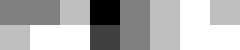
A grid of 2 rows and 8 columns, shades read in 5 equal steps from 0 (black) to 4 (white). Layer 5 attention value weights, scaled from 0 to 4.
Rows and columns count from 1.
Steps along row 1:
same up down up up up down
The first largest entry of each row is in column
7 2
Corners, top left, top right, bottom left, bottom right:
2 3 3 4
